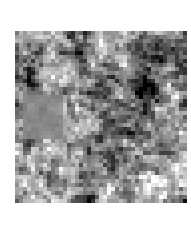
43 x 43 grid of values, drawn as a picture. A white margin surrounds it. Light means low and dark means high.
Calmest part: middle left. Mirror symmetry: none. Grain: blotchy. Odd patch: calmer, in the middle left.
